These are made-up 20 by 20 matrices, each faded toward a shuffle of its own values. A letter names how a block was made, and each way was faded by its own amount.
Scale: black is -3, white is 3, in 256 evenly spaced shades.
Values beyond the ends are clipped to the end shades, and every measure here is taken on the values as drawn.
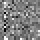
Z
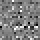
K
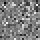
Z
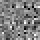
K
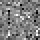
Z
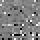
K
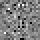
Z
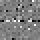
K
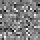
Z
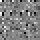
K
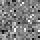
Z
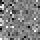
Z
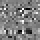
K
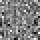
Z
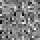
Z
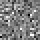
Z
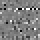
K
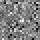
Z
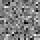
Z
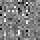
Z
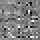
K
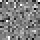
Z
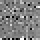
K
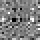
K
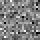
Z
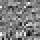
K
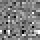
K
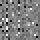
Z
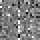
Z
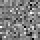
Z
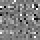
K
